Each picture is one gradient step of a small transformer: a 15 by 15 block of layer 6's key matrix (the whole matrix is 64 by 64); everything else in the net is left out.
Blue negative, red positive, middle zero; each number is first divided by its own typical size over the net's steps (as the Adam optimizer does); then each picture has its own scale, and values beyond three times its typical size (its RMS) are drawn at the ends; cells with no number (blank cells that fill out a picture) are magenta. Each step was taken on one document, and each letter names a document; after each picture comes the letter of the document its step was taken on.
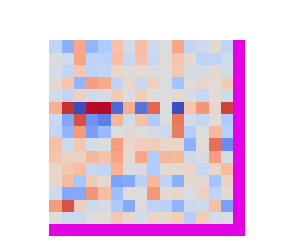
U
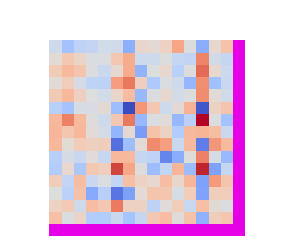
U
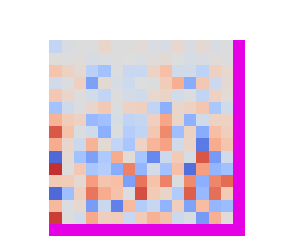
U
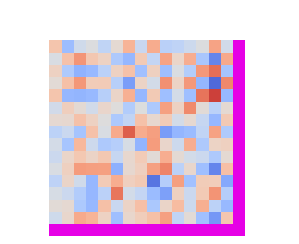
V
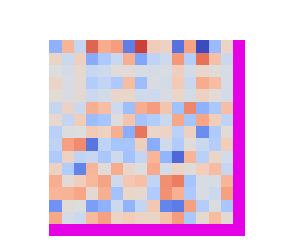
U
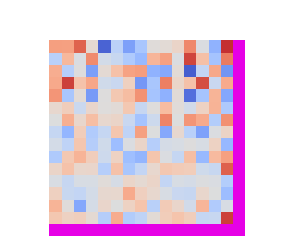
V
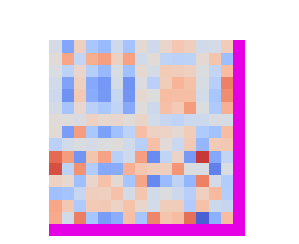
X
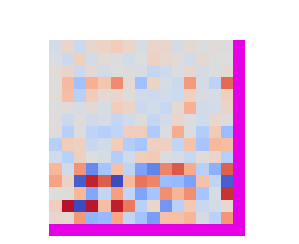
X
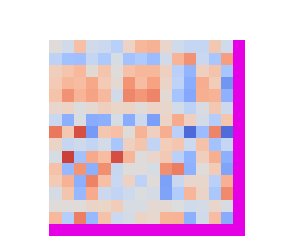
X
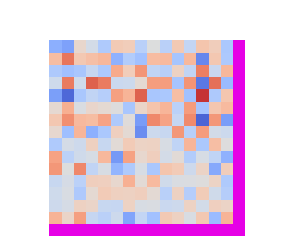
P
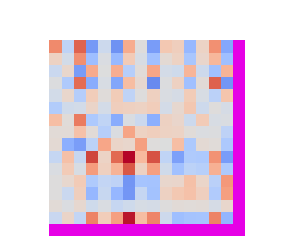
V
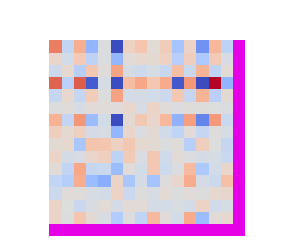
P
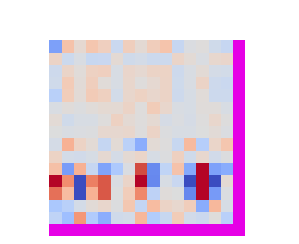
X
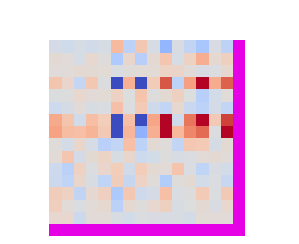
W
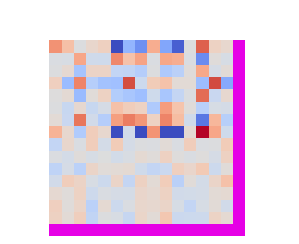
P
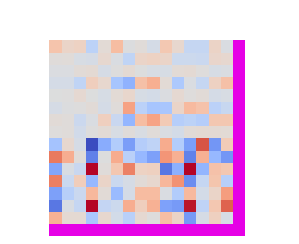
U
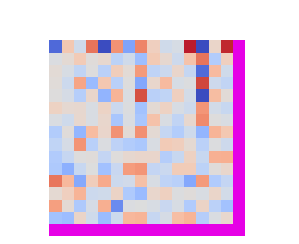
P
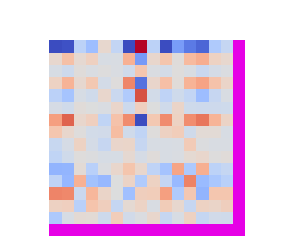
W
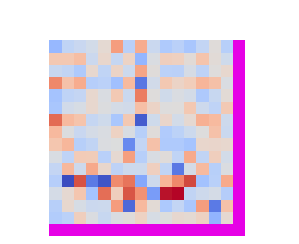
W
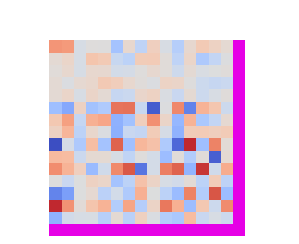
U
